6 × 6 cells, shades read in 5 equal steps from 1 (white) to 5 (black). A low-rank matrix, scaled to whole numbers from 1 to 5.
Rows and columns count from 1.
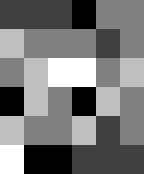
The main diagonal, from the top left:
4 3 1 5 4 4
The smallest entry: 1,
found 3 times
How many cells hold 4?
8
